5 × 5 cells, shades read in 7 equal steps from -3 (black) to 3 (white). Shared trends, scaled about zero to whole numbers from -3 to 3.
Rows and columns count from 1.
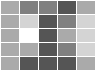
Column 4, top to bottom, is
-1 0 1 0 -1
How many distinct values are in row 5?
2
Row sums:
1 4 6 3 -1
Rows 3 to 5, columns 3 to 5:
-1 1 2 / -1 0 2 / -1 -1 1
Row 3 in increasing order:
-1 1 1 2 3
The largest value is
3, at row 3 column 2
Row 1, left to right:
1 0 0 -1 1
